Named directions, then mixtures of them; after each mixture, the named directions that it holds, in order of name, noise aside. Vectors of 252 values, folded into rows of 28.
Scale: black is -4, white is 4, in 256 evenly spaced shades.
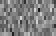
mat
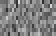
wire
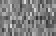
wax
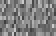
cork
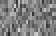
wax, wire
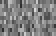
mat, wax, wire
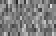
cork, mat, wire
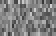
cork, wax, wire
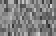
cork, wax, wire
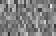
cork, mat, wire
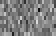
mat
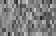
cork, wax, wire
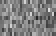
wax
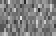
cork, mat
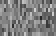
cork, wax, wire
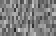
cork, wax, wire
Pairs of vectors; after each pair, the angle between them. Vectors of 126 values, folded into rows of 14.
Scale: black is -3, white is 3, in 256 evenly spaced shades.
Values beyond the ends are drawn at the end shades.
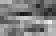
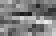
nearly parallel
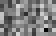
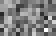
nearly opposite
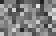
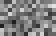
orthogonal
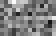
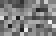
partly opposed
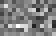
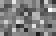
partly opposed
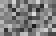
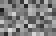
orthogonal
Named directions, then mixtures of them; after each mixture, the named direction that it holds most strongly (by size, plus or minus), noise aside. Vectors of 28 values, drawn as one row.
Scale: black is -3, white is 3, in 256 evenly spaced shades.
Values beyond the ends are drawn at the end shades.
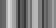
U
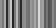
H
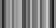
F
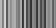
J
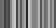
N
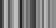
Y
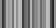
F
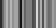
Y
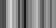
U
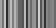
J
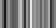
Y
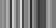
H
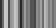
Y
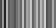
J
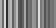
H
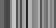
N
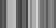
U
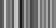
Y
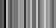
J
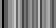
F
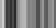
U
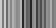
J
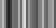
U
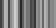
Y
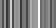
H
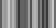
U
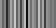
N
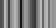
Y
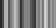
Y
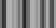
F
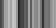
U
